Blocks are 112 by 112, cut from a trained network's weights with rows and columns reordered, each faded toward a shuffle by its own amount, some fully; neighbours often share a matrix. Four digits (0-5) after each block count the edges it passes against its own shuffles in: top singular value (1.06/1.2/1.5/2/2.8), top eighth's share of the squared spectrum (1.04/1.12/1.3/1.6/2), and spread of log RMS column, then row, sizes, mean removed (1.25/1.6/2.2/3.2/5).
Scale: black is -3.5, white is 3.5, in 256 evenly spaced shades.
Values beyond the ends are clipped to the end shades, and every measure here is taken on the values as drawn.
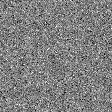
0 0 0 0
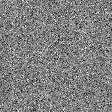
0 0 0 0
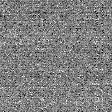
3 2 2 0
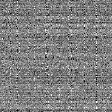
4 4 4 1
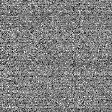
3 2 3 0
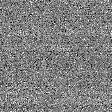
2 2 1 0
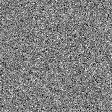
1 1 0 0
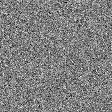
0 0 0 0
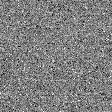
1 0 0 0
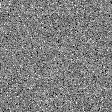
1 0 0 0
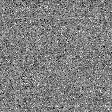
1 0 0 0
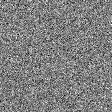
0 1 0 0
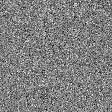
2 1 0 0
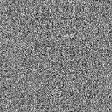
3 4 2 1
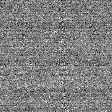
3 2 2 0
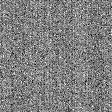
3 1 0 0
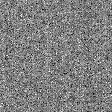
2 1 0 0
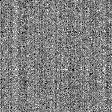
3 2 0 2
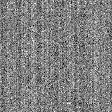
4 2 0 2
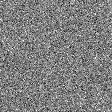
0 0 0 0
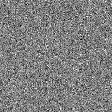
2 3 1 1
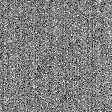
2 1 0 0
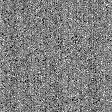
2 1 0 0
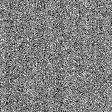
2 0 0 0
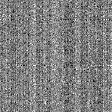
4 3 1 3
